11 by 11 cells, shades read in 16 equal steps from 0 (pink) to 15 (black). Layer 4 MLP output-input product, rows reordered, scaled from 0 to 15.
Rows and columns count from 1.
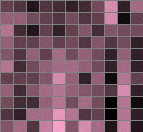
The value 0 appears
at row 11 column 5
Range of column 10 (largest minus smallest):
12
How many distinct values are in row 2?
6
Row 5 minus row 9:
-1 -1 -5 3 1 0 1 0 -3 2 -2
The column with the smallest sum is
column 5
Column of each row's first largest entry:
3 10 3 11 9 9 9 11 9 9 9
